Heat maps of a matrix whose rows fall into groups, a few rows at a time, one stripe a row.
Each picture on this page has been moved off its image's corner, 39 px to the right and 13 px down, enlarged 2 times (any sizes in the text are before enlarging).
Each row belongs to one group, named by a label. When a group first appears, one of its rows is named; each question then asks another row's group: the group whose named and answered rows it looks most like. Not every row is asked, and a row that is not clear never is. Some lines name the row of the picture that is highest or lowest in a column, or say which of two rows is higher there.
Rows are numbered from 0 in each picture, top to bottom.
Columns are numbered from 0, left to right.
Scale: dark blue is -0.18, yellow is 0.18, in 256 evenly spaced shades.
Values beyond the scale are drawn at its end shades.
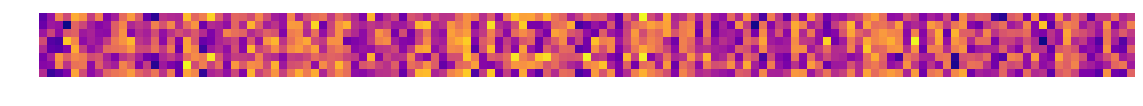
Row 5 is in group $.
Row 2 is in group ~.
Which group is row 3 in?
~
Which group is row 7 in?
~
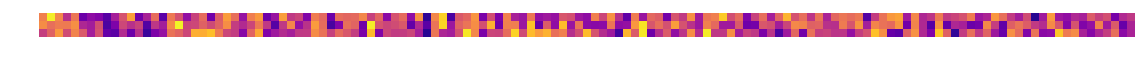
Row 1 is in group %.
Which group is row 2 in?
$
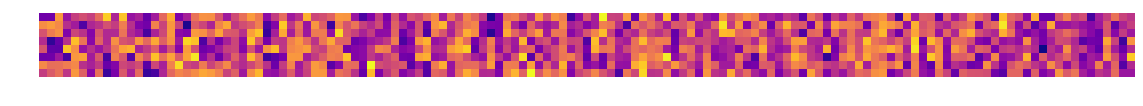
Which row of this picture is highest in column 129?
7
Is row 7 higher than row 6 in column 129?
Yes
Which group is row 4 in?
~
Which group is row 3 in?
~
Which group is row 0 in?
$
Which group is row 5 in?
~
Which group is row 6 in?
%
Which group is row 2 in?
$
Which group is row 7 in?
$
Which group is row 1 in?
%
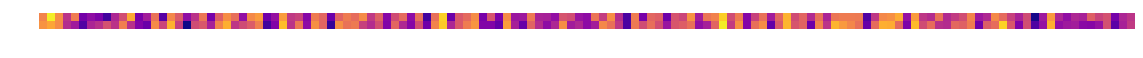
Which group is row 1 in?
%
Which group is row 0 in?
%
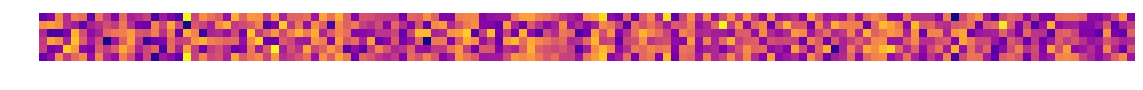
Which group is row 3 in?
$
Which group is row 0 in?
$
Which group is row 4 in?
~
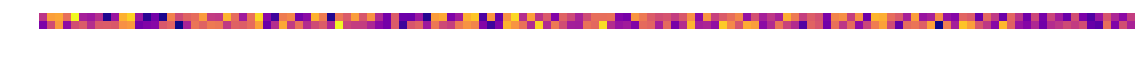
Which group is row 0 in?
%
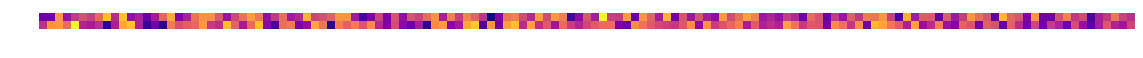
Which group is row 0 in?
$
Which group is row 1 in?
%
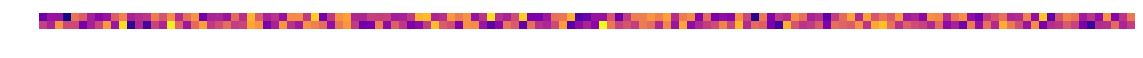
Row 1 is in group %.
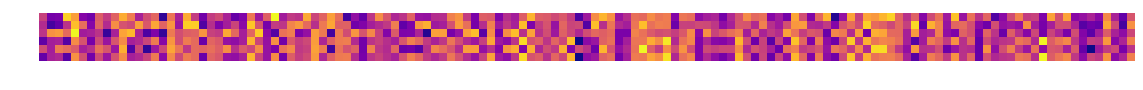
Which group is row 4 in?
%
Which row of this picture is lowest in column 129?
0
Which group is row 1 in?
~
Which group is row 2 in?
%
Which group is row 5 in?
~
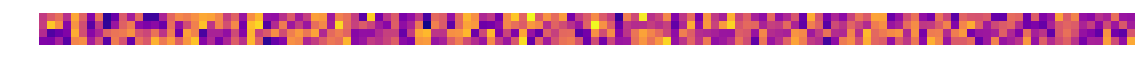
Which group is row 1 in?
$
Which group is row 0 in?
$
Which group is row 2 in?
~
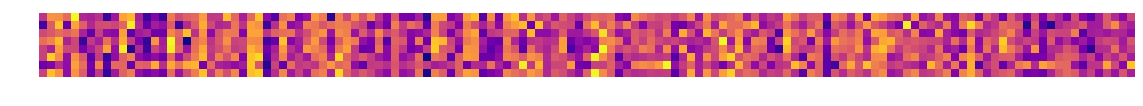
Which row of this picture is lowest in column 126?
1
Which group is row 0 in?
%
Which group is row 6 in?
~
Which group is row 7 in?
$
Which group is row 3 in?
%
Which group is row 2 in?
%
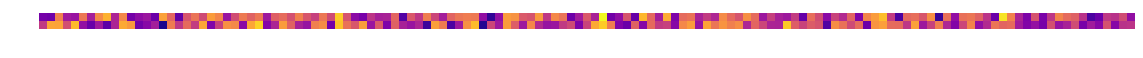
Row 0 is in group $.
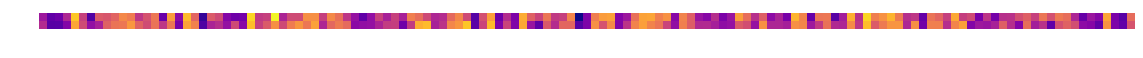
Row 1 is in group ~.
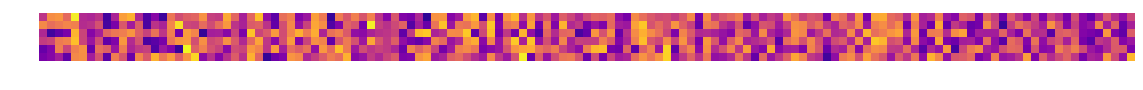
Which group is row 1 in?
%
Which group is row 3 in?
%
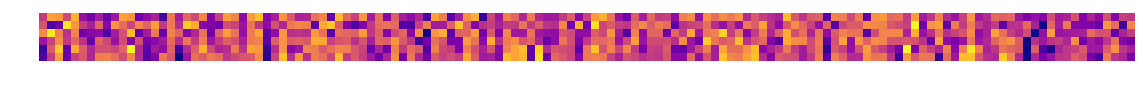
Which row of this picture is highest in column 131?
2
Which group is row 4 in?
$
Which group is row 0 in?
%
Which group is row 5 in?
$
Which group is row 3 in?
%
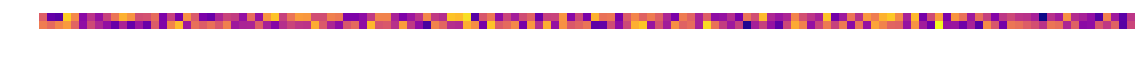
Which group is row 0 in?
~
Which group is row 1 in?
%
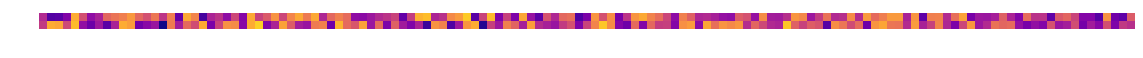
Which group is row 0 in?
~
